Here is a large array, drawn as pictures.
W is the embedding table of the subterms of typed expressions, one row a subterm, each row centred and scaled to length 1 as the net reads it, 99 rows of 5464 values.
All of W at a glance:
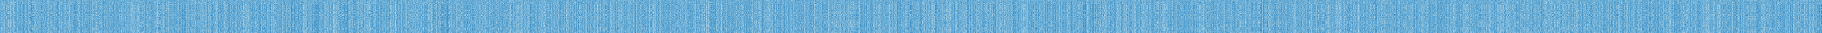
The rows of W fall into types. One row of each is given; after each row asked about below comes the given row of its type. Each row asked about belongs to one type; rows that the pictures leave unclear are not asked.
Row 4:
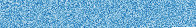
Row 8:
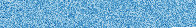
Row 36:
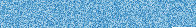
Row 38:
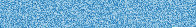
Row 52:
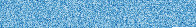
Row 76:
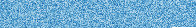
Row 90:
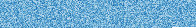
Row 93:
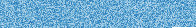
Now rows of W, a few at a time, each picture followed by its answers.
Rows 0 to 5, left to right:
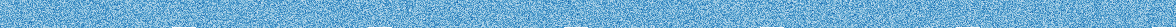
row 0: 93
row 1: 4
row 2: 4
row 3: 93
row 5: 36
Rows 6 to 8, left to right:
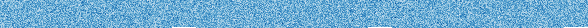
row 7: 36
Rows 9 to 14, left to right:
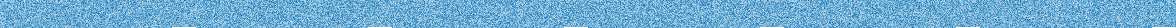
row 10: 4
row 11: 90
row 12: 90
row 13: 8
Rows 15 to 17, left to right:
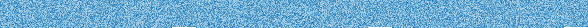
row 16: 90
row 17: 38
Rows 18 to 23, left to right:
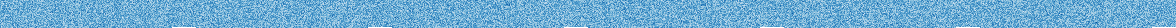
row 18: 36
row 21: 93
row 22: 76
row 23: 90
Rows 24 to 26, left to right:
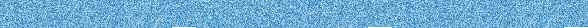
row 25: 90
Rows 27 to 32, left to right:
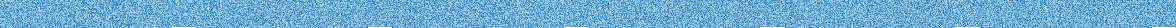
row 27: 8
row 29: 38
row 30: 52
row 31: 76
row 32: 52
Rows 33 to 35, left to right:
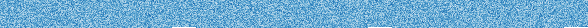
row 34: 38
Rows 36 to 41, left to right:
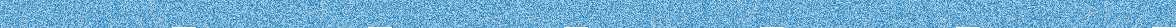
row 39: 36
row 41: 90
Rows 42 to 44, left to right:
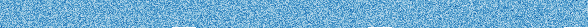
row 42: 4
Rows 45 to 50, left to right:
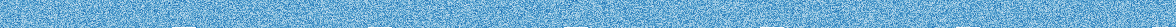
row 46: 38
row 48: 93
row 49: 76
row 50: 52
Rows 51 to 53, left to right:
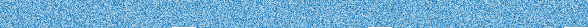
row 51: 90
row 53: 76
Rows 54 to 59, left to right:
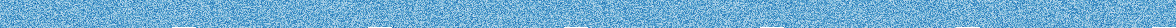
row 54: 38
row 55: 93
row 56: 4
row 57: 93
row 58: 4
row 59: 8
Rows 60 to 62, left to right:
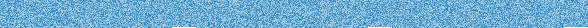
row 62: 38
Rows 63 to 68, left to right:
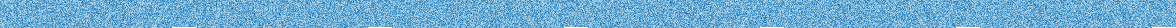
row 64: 76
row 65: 36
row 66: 8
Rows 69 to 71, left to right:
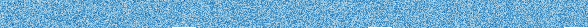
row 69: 90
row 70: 93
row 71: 36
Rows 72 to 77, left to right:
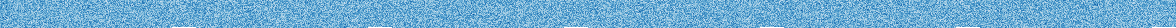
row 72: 76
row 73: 76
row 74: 90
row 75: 76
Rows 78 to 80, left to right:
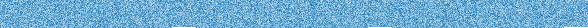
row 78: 36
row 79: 36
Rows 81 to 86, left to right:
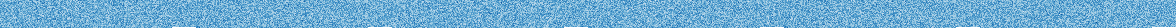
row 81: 90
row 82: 38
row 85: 38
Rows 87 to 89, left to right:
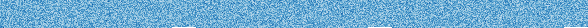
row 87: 38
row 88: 4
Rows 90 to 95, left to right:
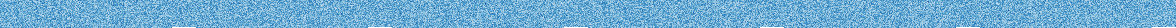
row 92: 76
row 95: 4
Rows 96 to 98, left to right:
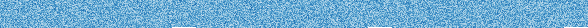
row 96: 38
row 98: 93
